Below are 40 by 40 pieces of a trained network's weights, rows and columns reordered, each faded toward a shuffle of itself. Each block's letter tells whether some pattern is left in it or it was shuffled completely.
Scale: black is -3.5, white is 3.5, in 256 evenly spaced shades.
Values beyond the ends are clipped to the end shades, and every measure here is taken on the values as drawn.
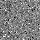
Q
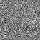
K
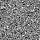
Q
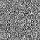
K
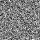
Q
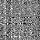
K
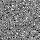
Q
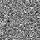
K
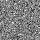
Q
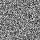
Q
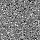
Q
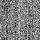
K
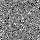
Q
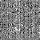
K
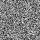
Q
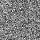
Q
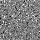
Q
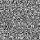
K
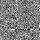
K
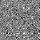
K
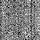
K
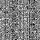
K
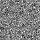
Q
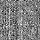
K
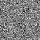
K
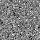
Q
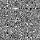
K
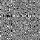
K
